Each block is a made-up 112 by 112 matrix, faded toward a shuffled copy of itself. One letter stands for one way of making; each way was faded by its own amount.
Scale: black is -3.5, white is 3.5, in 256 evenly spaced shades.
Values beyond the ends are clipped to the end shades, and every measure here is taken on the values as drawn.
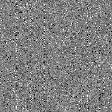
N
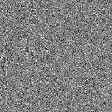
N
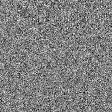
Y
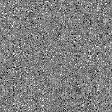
N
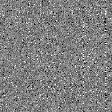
N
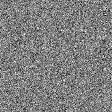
Y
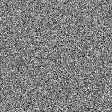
Y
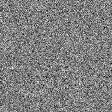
Y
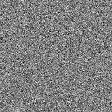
Y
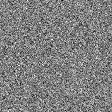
Y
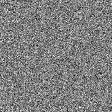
Y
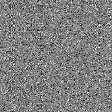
N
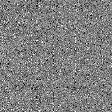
N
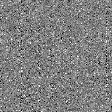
N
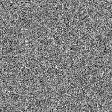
Y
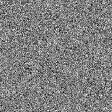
Y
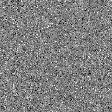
N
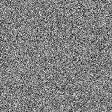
Y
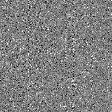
N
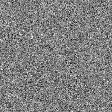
Y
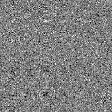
N
